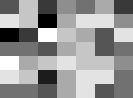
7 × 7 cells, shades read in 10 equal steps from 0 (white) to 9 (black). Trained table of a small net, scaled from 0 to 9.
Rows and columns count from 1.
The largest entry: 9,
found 2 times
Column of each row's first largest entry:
3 3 1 3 7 3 3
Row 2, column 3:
9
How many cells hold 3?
7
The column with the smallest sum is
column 5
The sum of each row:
34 21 28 32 14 21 31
